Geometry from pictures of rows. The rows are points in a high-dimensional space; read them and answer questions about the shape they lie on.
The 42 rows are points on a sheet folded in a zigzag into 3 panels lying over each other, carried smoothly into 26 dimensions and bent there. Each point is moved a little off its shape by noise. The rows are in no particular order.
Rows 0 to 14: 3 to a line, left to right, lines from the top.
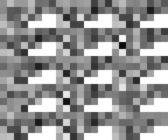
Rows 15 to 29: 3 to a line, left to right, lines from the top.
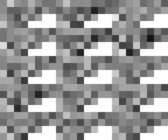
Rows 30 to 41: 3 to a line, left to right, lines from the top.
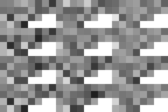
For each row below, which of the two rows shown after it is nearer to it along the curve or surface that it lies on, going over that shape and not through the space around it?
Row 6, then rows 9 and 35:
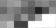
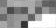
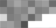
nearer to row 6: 35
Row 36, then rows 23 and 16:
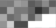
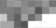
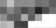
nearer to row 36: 23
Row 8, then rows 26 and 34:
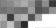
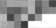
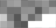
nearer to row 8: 26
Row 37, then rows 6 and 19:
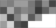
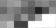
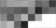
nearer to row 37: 6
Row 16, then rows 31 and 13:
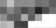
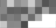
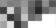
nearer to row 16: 13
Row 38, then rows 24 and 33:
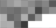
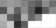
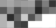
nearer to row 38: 24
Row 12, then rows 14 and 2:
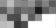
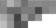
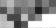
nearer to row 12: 2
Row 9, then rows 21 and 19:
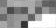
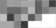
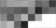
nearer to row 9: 21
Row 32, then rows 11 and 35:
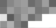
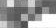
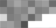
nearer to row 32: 35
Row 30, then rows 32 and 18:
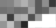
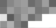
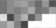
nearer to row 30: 18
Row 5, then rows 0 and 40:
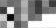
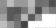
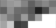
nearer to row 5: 40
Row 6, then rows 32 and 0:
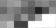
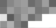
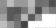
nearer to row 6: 32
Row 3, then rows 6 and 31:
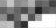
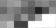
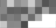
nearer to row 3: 31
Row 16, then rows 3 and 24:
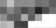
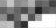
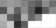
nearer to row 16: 24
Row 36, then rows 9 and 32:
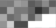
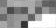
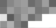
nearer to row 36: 32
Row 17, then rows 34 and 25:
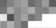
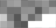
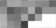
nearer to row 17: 34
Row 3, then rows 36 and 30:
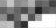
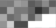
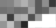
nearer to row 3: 30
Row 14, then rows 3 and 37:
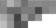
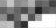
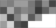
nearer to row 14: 37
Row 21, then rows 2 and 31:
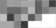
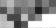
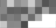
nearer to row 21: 31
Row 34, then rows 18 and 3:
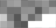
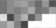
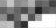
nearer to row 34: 18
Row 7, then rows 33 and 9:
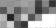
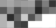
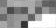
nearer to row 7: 33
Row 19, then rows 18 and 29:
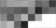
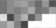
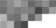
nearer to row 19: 18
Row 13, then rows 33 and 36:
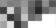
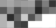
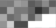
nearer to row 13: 36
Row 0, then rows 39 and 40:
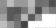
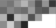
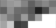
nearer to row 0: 39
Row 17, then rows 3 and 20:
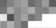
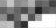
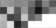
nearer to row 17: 20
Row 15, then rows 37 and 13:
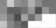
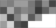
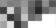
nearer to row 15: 37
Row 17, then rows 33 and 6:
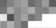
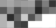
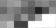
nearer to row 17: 6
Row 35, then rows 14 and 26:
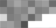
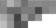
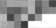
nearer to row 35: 14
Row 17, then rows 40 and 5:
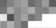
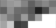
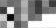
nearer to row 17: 40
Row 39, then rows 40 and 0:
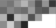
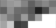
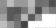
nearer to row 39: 0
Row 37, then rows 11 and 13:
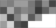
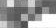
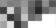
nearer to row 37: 13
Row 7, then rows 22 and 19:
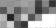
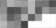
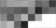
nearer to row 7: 19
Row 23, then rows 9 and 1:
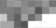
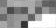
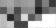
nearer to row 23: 9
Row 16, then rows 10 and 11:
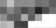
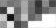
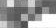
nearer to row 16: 10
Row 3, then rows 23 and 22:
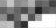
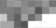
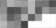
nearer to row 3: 22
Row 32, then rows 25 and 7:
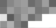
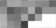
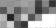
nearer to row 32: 25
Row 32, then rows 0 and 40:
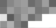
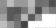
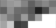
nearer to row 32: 40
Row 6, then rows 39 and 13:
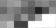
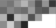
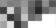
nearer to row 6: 13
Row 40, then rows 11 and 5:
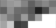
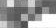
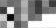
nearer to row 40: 5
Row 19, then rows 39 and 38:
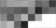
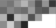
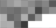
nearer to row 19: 39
